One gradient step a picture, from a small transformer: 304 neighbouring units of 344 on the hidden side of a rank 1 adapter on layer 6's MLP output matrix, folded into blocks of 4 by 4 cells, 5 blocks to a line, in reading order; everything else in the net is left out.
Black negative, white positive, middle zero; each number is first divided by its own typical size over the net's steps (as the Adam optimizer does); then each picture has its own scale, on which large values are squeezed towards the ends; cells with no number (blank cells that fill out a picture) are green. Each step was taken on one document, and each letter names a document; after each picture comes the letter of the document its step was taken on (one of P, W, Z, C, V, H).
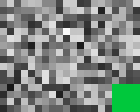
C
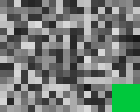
C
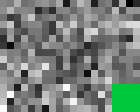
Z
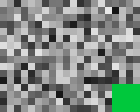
C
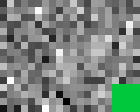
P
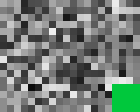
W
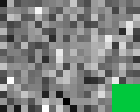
P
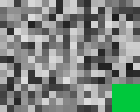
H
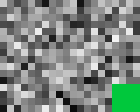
C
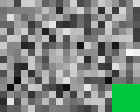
C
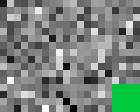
P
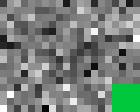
Z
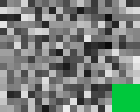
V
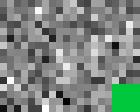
P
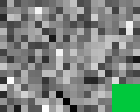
P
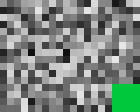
V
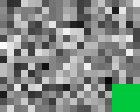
C
